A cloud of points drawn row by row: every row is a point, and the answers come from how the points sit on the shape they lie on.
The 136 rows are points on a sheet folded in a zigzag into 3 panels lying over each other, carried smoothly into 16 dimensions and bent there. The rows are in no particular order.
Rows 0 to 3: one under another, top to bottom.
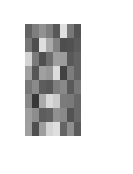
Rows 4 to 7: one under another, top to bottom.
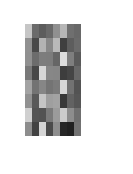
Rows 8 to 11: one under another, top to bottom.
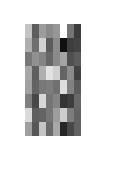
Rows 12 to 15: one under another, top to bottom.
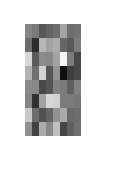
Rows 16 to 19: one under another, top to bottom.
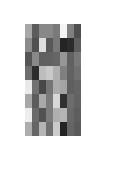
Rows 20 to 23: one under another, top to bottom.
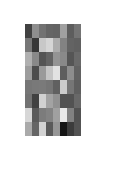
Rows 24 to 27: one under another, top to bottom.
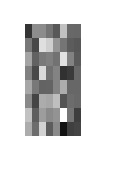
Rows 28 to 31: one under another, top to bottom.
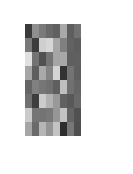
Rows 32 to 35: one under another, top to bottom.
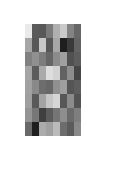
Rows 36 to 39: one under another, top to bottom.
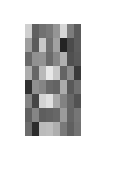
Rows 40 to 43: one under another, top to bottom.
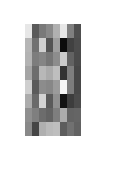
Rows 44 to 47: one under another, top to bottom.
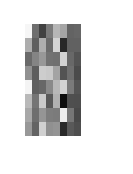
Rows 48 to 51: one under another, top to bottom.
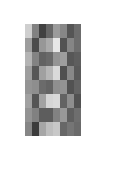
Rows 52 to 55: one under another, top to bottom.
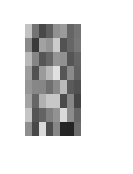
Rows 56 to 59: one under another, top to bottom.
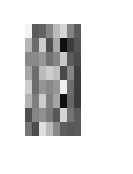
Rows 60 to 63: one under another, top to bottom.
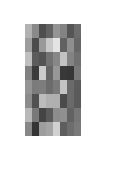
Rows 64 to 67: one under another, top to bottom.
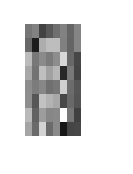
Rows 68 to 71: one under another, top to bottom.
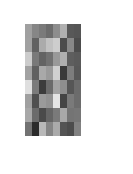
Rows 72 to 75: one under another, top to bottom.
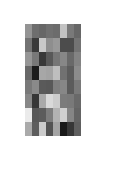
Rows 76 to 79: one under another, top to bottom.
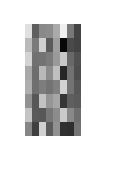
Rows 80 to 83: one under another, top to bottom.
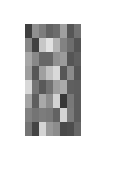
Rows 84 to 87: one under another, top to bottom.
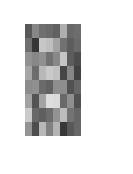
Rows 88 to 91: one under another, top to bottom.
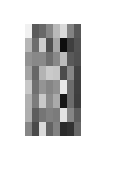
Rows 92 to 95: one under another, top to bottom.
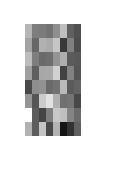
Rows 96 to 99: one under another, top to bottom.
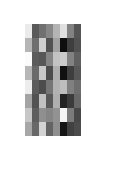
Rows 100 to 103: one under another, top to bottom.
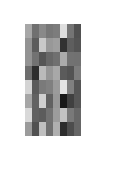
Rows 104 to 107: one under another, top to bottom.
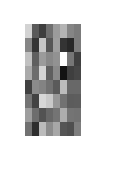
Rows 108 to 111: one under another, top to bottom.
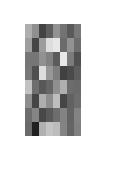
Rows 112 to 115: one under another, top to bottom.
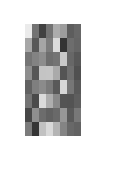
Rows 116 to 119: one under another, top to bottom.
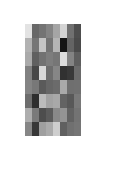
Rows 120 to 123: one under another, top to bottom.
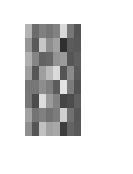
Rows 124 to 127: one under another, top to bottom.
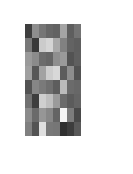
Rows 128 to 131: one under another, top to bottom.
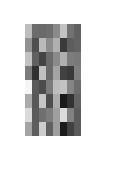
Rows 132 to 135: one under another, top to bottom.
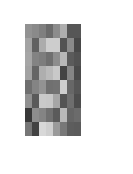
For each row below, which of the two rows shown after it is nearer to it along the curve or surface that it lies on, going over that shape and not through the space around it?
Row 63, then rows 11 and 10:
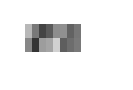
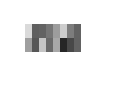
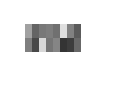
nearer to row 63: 11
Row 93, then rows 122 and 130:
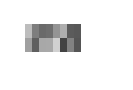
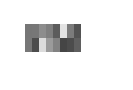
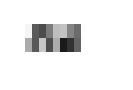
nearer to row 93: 130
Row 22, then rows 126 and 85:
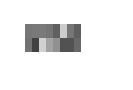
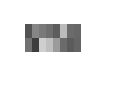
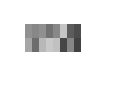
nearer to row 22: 126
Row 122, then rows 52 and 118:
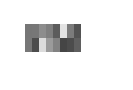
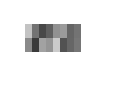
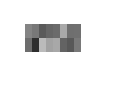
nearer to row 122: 118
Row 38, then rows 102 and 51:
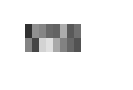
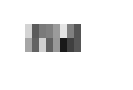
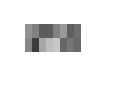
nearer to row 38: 51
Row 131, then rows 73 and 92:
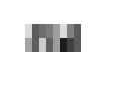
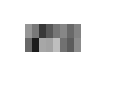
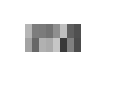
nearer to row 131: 92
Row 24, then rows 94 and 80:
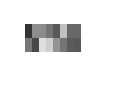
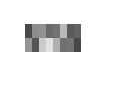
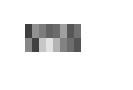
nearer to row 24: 80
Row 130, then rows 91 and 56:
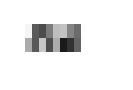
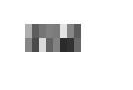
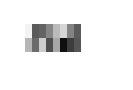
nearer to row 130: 56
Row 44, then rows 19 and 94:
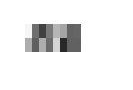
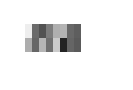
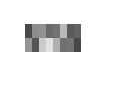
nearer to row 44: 19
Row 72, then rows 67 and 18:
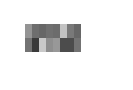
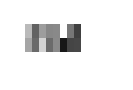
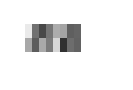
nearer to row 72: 67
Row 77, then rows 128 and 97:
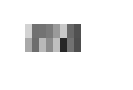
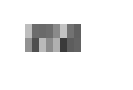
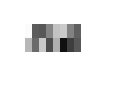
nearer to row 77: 97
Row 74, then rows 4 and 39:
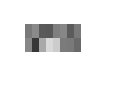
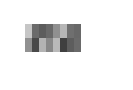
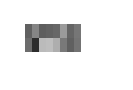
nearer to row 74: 39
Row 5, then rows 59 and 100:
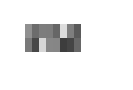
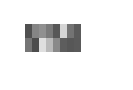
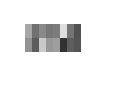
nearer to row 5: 59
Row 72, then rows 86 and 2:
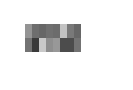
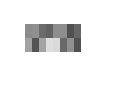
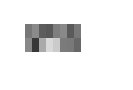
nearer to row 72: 2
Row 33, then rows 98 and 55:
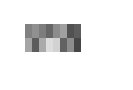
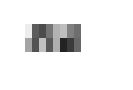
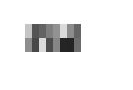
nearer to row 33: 98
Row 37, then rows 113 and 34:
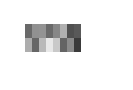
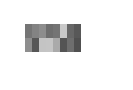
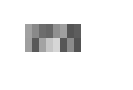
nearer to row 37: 34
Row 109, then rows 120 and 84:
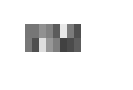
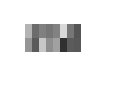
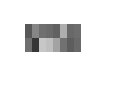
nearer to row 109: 84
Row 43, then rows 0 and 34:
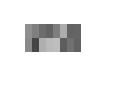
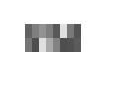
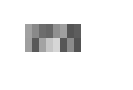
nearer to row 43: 0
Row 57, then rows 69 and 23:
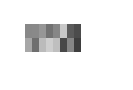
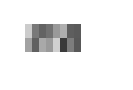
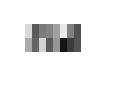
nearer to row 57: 69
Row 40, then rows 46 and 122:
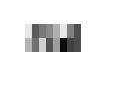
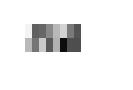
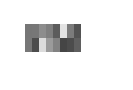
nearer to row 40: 46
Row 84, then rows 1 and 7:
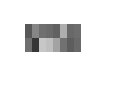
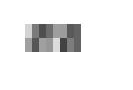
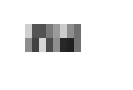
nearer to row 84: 7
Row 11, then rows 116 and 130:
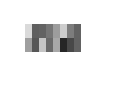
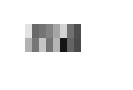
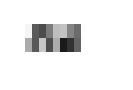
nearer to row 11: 130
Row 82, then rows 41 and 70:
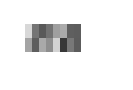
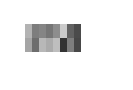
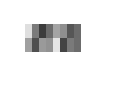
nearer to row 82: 70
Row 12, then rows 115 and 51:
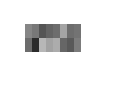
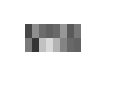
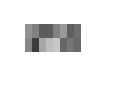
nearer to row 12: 115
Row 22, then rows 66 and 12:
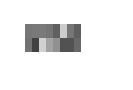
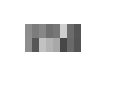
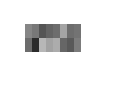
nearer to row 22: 12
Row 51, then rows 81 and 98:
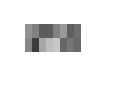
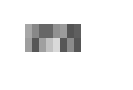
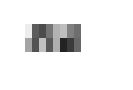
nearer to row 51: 98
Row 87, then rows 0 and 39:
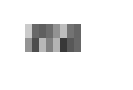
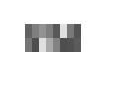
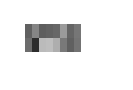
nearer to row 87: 39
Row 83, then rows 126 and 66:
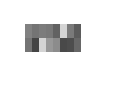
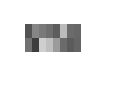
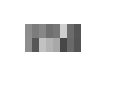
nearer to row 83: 126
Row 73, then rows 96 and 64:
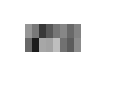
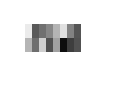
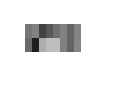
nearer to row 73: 64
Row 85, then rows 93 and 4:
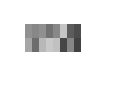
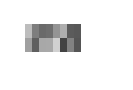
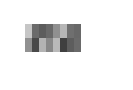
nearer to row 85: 93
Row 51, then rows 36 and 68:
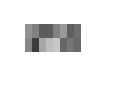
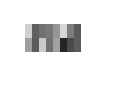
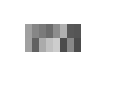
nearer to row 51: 36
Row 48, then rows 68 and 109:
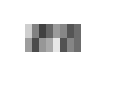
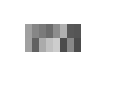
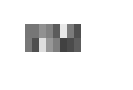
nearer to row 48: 68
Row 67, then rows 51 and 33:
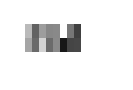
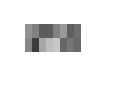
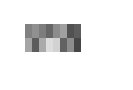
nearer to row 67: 51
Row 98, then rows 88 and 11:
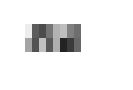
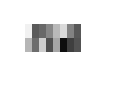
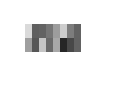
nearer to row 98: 11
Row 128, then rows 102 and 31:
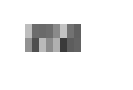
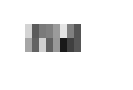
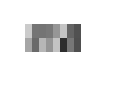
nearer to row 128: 102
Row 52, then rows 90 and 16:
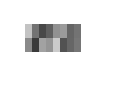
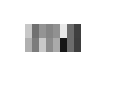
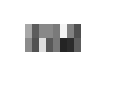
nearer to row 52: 90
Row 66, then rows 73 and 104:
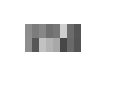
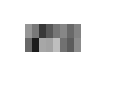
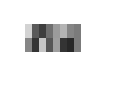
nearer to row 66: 73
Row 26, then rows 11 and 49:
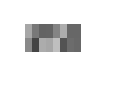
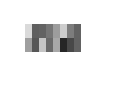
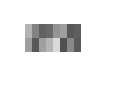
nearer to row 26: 11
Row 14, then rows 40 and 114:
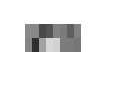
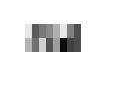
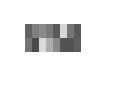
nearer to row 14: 114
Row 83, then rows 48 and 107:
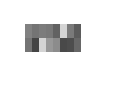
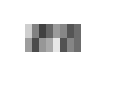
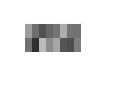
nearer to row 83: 107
